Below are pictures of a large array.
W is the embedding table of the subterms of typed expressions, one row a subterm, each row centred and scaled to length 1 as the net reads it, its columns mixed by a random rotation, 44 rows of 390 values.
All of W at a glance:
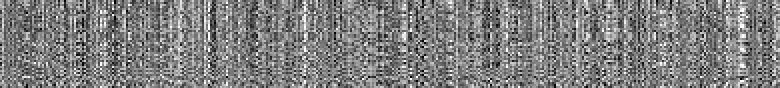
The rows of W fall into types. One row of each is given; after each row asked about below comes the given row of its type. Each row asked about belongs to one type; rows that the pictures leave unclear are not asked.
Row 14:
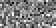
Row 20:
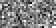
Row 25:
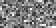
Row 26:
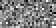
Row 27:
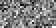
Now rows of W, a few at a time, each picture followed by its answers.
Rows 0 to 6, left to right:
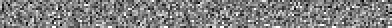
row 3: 20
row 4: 25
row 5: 26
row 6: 26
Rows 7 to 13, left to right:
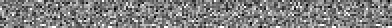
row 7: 25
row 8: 14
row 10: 14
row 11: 27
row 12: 26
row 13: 25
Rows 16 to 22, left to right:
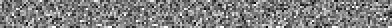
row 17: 25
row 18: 25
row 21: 27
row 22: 26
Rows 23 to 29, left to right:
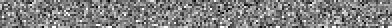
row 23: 20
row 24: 25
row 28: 20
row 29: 20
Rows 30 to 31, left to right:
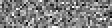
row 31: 26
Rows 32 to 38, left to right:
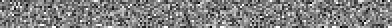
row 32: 26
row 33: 25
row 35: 20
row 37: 20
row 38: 27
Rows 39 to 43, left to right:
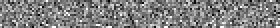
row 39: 14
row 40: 25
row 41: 20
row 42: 20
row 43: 26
